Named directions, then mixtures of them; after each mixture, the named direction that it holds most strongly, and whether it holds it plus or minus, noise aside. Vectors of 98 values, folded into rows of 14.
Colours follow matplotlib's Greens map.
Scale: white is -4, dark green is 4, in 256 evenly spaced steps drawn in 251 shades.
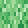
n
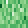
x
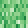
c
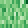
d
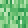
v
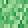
n, plus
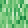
d, minus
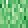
x, plus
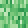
v, plus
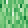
x, plus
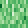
x, plus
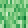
c, plus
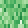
n, minus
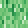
x, minus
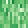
v, minus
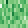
x, minus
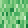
c, minus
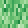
n, minus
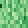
x, plus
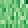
d, plus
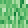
d, minus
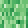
c, minus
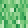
c, plus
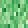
n, minus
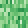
v, plus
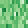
d, plus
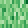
d, plus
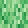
n, plus
